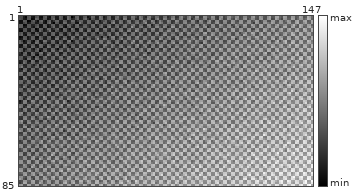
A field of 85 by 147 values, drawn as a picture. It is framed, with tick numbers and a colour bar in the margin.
Slope: up to the bottom right. Grain: checkered. Ninth with the lowest average: top left. Odd rows or columns: none.
